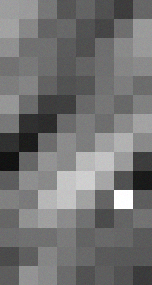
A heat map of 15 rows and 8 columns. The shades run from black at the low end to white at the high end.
Lone odd cells: 1, higher than its neighbours. Grain: diagonal, up to the right. Calmest part: top middle.
